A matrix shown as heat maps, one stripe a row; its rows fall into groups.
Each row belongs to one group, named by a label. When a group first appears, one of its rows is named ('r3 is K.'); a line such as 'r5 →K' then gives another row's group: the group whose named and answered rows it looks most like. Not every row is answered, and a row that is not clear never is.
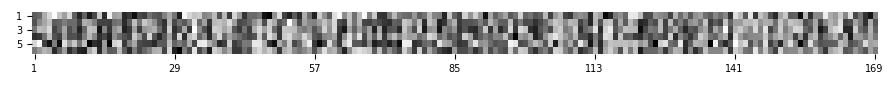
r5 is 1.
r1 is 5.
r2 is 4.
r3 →4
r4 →4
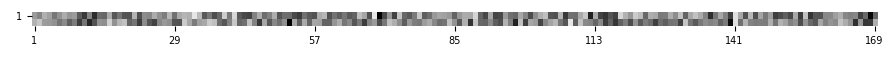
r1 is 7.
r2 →5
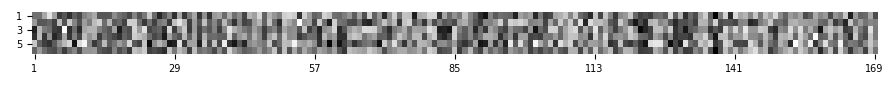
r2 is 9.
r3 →4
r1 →4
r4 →4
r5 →9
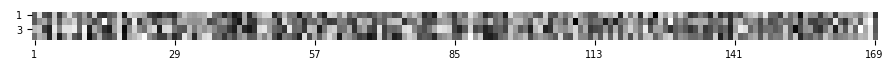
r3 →1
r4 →1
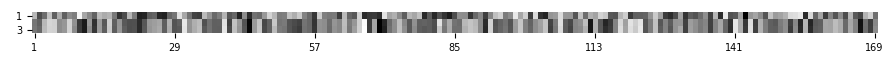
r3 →7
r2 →7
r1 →9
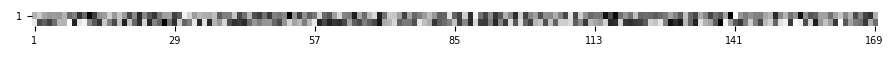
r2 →9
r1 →5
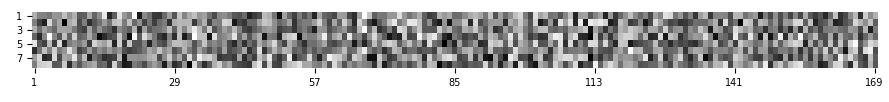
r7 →1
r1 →7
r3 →7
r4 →4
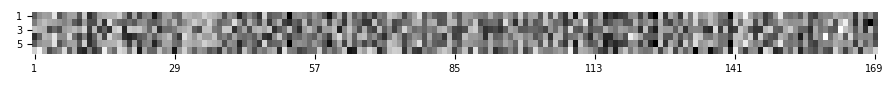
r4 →5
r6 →7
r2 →5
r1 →5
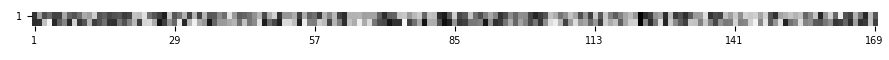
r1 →4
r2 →4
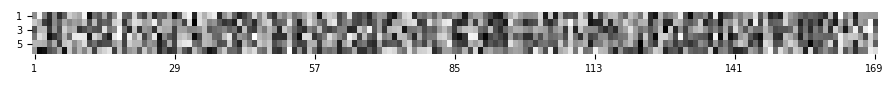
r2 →1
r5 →1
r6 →9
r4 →1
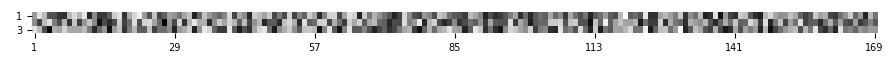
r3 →1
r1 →1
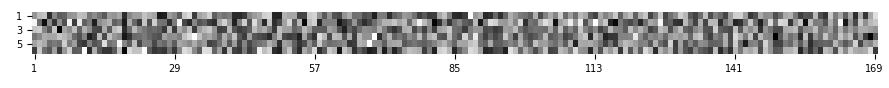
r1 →1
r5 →7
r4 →5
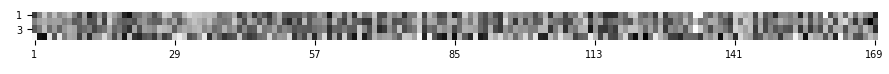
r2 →5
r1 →5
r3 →7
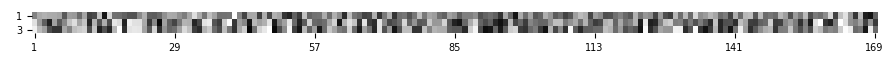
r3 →1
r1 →5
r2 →1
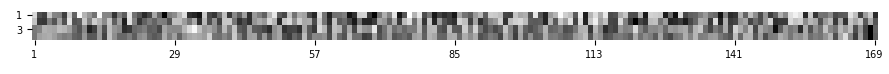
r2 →9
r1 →9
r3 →5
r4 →5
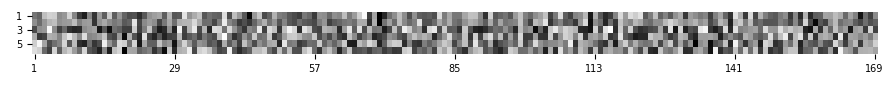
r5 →7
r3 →4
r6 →1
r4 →9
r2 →7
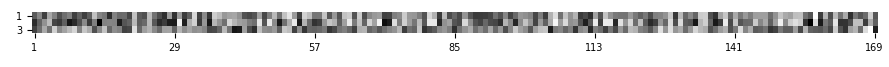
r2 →4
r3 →7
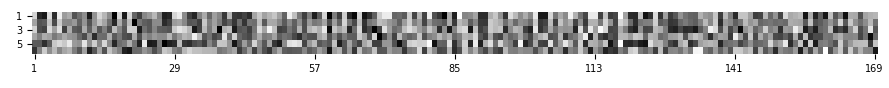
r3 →9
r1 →9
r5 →9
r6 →5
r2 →9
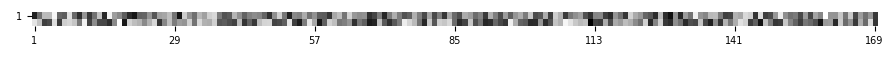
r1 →5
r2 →1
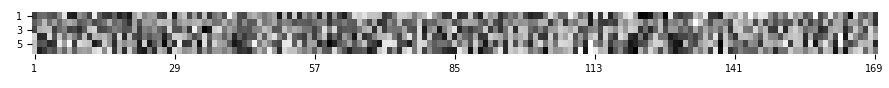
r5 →9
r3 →4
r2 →7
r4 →9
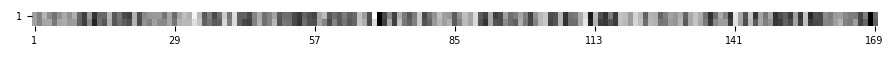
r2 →7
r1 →7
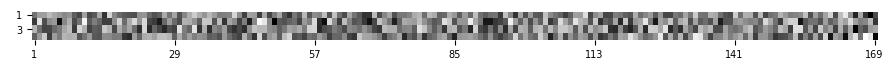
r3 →9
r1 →5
